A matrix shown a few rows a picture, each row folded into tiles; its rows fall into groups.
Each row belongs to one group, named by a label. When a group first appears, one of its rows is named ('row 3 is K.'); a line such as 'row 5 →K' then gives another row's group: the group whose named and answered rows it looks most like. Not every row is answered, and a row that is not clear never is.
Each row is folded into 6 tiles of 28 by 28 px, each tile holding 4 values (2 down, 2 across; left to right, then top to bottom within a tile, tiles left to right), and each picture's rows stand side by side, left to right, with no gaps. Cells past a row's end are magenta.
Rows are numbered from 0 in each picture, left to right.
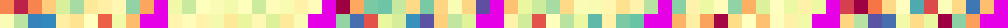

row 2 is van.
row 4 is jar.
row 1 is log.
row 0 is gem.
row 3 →van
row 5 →gem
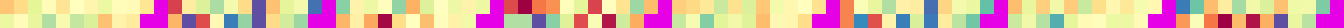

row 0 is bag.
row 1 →van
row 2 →jar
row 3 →gem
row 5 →van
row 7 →jar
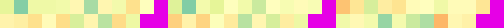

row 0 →log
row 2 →bag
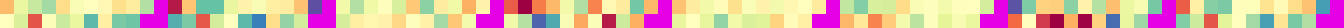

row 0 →van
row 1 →van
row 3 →gem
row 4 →bag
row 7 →van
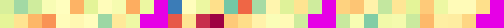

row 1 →jar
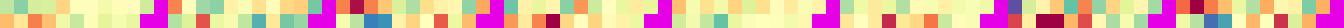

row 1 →van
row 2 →gem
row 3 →jar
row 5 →jar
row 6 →jar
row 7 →gem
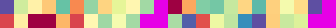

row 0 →jar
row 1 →van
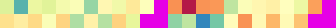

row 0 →log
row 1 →gem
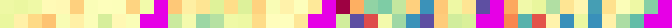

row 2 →van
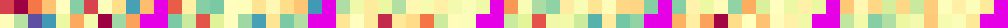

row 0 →gem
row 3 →van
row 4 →jar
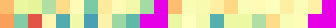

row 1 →bag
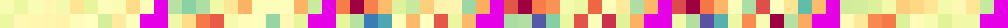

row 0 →log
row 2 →gem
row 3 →gem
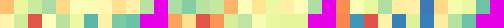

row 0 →van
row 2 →van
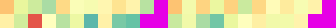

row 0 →van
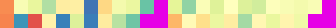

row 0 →van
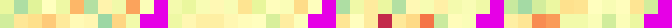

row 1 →log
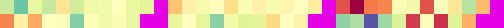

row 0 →log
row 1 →bag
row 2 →gem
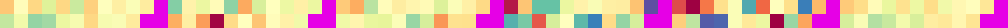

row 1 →jar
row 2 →bag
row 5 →bag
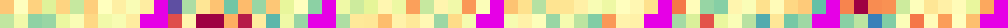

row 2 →log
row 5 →gem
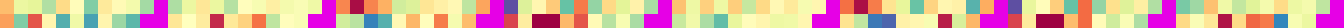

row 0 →van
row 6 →jar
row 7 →jar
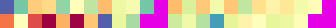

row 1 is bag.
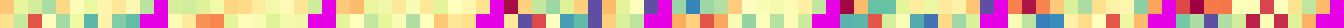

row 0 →van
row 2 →bag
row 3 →van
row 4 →log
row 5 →van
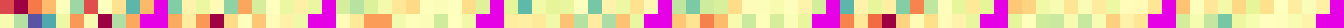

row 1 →jar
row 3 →log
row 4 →log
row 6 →bag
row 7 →bag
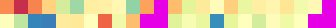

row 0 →gem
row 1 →bag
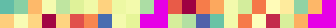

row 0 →jar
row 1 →gem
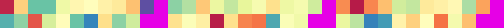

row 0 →van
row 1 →jar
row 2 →gem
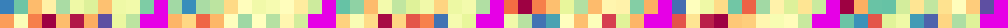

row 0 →jar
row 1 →log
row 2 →jar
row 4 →jar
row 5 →van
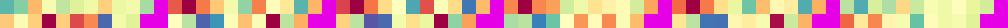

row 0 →jar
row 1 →gem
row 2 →gem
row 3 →gem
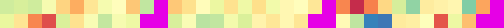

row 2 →gem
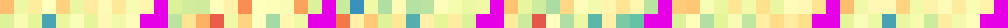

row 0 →bag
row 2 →log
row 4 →bag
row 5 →bag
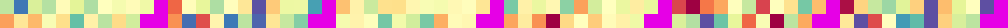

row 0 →log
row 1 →van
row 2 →bag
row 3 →jar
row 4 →gem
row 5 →van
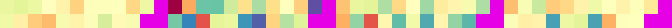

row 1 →van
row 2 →van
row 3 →bag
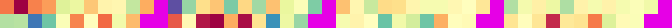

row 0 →gem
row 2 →bag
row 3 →jar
